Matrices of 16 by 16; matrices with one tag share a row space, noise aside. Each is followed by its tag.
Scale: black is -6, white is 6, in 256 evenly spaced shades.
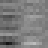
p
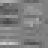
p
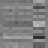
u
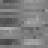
p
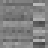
u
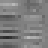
p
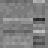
u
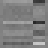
u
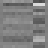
u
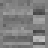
u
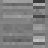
u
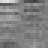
p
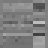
u
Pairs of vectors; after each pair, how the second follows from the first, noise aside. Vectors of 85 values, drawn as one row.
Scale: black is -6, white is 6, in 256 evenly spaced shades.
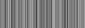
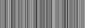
copied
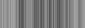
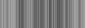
copied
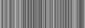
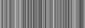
copied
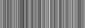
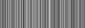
sign-scrambled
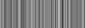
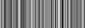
scaled up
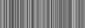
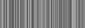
copied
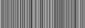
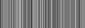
sign-scrambled
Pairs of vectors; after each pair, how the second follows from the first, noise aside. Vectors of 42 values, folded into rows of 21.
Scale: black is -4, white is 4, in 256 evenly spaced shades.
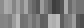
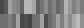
reversed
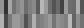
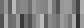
reversed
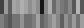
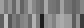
reversed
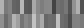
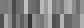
reversed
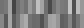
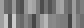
reversed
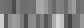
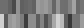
copied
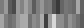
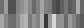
copied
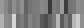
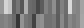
reversed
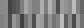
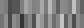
copied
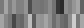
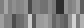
copied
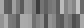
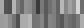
copied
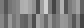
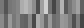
copied
